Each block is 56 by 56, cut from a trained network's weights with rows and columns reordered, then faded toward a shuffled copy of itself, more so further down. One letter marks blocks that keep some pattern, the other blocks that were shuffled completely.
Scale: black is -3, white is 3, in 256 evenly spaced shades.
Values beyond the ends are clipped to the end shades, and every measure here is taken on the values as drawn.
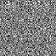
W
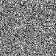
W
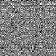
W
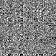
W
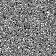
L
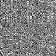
W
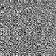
W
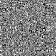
W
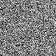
L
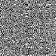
W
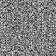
W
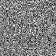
W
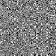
W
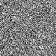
W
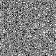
W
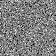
L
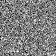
L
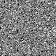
L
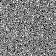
L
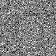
W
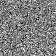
L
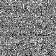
W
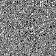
W
